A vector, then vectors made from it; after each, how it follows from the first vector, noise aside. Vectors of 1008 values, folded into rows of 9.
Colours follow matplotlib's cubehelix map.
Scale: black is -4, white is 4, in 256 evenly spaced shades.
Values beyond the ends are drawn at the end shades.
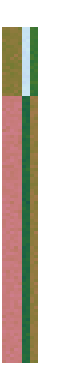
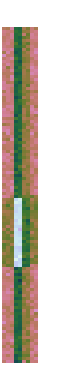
wrapped around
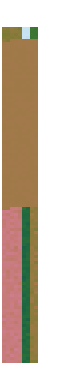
partly zeroed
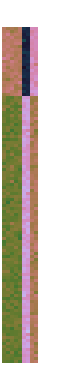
negated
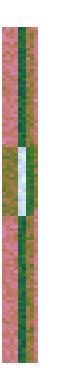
wrapped around
